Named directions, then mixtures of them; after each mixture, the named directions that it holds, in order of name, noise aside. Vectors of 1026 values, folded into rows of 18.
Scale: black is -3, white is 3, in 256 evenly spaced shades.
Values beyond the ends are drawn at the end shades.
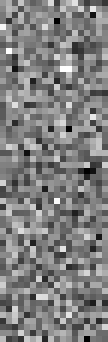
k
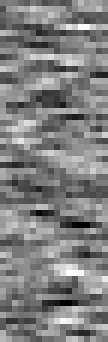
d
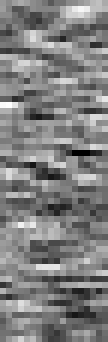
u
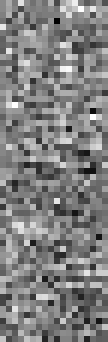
k, u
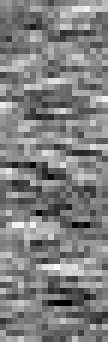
d, u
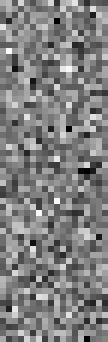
k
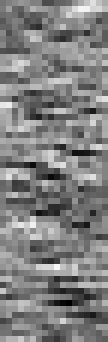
d, u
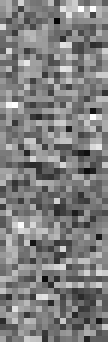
k, u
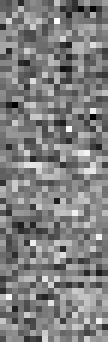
k, u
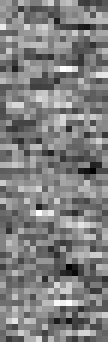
d, k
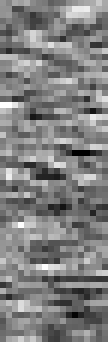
u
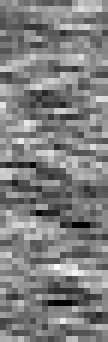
d, u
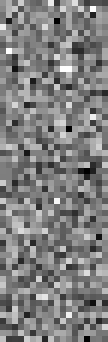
k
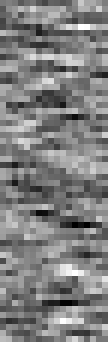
d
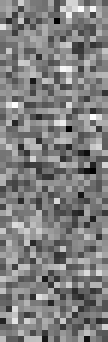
k, u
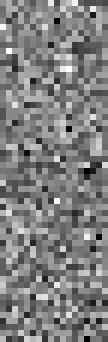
k
